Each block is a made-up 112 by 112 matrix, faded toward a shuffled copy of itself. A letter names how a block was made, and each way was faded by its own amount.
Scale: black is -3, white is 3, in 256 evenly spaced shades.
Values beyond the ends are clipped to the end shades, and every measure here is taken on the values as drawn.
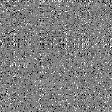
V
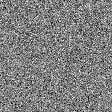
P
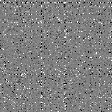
V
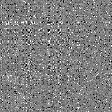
V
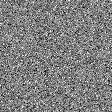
P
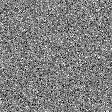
P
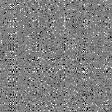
V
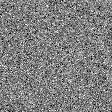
P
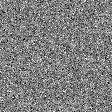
P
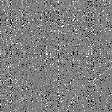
V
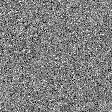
P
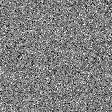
P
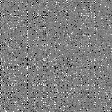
V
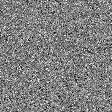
P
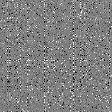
V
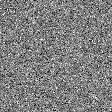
P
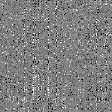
V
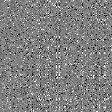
V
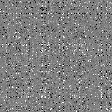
V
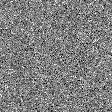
P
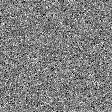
P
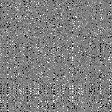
V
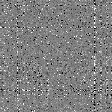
V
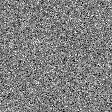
P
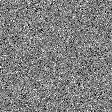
P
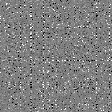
V
